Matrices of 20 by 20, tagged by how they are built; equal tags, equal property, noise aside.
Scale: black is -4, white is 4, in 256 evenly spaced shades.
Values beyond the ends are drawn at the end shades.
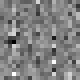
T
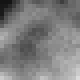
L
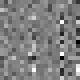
T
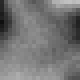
L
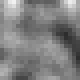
L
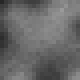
L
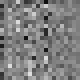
T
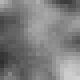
L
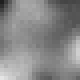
L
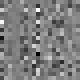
T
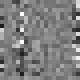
T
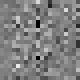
T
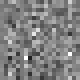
T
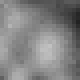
L
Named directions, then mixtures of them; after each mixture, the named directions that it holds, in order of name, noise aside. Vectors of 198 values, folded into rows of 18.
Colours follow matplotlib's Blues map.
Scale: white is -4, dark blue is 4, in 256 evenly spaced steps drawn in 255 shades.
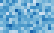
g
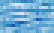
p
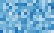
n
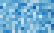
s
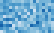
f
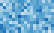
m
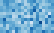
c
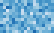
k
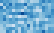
m, p, s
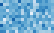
c, k, m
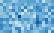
c, f, m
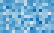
c, k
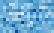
c, n, p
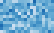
f, g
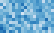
m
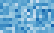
f, p, s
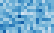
k, m, p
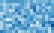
f, s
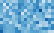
m, n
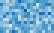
c, f, g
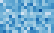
c, k, m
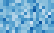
c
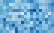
c, n, p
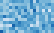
f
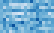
c, p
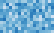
n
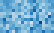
c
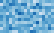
g, p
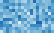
c, f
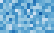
g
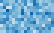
k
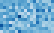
f, m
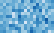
c, g, m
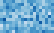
c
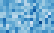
c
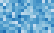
m
